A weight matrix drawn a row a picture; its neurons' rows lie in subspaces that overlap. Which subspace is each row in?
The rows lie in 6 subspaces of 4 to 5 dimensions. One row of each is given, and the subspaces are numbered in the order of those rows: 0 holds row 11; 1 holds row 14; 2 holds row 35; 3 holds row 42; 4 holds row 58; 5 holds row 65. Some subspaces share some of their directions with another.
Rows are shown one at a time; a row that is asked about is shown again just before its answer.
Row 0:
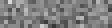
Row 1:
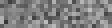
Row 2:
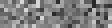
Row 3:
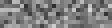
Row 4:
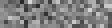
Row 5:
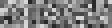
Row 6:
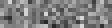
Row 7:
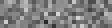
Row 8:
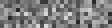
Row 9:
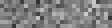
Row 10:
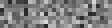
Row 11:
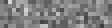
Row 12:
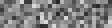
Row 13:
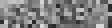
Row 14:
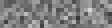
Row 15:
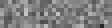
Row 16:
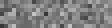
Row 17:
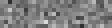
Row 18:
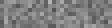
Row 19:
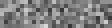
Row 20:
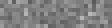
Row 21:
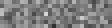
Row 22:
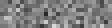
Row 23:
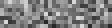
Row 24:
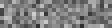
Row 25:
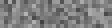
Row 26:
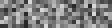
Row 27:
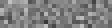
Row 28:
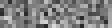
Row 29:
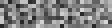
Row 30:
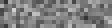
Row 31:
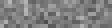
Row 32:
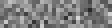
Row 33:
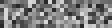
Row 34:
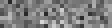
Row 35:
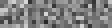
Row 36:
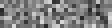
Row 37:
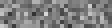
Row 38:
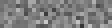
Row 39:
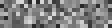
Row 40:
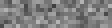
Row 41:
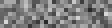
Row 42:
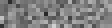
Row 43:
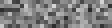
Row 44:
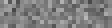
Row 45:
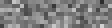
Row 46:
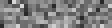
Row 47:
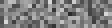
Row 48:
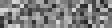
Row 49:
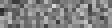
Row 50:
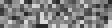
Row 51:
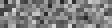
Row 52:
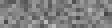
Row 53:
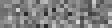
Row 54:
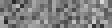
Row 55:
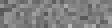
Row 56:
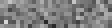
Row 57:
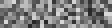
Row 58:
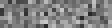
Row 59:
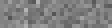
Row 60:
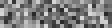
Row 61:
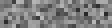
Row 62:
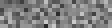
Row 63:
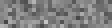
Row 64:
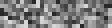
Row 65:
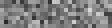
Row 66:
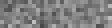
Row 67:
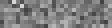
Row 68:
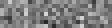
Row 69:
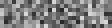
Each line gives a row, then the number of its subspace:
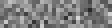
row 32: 1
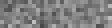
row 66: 0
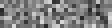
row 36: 5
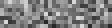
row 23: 5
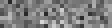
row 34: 3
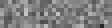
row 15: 0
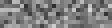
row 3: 2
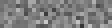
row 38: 1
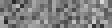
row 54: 4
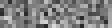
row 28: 5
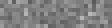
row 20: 4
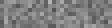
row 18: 1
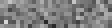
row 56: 0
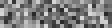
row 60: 3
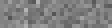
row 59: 5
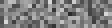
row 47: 1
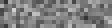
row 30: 0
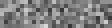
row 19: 0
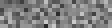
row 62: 2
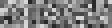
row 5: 2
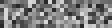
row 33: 1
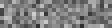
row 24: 0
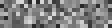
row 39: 5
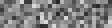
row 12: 5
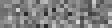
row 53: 1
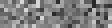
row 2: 5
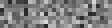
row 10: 4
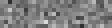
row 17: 0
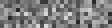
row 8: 1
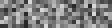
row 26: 2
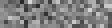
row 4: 5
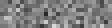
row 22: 4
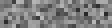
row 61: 5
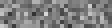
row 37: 3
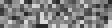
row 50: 5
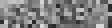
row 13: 0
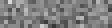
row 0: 0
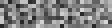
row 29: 3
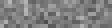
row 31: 4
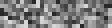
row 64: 5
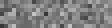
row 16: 3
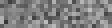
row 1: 3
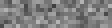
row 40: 4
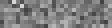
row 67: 2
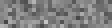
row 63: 3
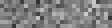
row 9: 5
